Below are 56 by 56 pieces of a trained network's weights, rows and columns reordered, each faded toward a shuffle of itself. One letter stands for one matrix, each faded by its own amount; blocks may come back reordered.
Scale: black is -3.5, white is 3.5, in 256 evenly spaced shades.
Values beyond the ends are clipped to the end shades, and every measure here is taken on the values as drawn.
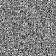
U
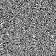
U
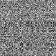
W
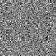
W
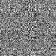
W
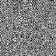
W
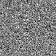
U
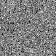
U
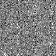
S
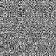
W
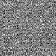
W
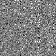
S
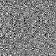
W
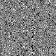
S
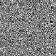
S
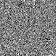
U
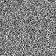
U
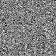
U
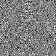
S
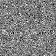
U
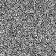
U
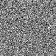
U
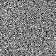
U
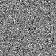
U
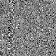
S
